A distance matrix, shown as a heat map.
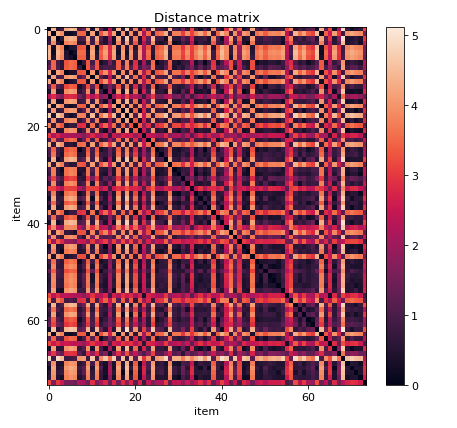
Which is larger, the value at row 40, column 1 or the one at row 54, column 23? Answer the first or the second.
the first
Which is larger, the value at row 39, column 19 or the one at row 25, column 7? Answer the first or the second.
the first
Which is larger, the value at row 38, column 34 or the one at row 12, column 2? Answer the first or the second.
the first
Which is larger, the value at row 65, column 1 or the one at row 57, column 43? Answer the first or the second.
the first
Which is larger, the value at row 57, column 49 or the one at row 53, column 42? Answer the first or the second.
the second
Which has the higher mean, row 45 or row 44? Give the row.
44
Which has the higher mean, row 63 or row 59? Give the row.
63
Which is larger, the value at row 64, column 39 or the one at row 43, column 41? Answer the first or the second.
the second
